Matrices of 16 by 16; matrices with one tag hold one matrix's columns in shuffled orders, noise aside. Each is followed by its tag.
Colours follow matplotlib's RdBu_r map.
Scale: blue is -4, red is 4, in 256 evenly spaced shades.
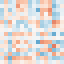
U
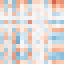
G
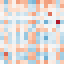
G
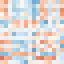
U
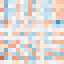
U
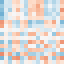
U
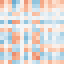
G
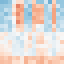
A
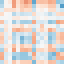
G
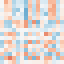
U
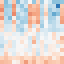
A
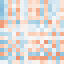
U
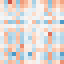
G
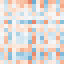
G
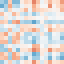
G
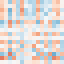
U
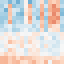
A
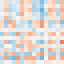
U
